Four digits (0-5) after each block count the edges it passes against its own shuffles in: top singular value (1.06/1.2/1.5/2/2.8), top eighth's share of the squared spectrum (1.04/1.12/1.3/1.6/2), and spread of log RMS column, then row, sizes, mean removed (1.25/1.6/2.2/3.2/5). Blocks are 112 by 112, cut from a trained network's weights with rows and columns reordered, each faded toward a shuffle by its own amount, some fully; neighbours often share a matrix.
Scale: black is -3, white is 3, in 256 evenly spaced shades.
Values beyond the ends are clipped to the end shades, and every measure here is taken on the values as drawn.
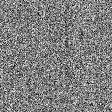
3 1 0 0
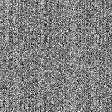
4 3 0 1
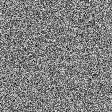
0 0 0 0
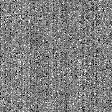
3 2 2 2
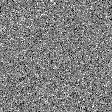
2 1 0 0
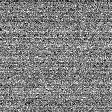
4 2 0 1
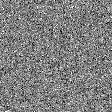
1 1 0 0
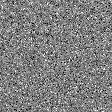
0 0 0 0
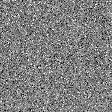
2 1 0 0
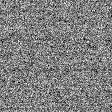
1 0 0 0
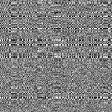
5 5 2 4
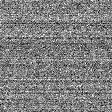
4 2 0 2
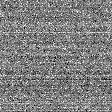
3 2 0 1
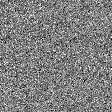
0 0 0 0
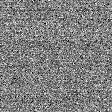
2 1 0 0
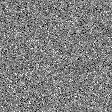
1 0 0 0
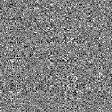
4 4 2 3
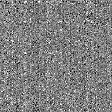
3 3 2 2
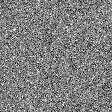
0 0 0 0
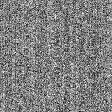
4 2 0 0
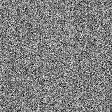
2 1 0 0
